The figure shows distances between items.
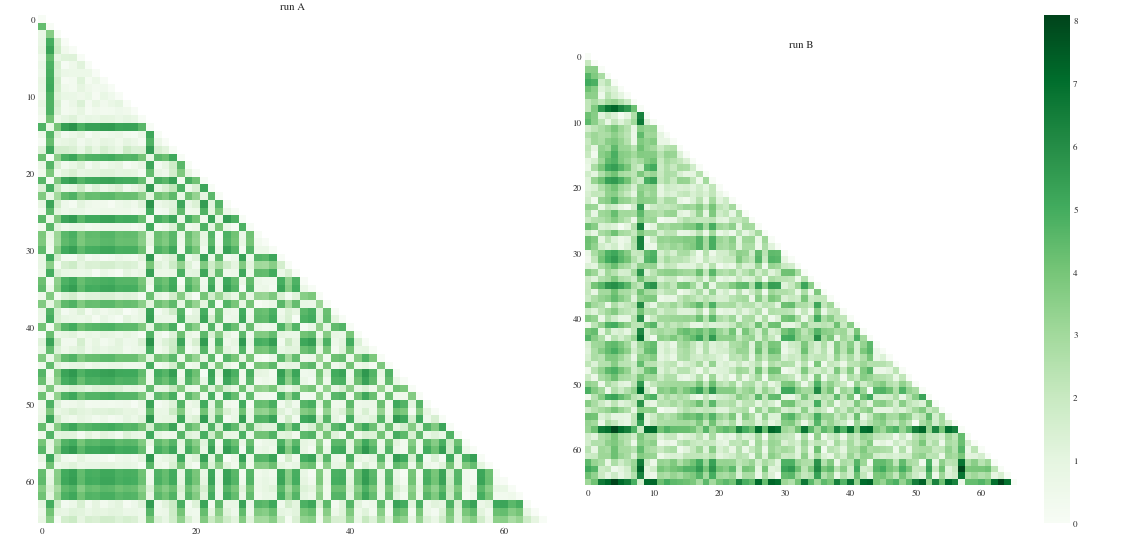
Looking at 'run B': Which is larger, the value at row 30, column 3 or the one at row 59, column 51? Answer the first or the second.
the first
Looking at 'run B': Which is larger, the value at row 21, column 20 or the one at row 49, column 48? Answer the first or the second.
the second
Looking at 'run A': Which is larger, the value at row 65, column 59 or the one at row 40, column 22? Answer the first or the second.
the second
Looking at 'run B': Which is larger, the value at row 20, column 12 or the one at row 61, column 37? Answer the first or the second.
the first
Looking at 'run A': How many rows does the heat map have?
66
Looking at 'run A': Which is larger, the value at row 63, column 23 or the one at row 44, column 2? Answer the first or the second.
the first
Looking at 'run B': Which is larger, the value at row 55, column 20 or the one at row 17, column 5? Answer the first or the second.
the second
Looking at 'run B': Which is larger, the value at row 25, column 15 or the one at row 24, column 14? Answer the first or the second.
the first
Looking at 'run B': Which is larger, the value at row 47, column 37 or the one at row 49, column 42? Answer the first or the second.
the second
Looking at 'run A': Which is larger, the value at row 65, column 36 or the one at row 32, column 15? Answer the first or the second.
the second
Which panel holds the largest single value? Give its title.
run B
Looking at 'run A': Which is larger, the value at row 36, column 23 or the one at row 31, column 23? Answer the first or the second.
the second
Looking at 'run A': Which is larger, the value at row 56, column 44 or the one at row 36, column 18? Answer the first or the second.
the second
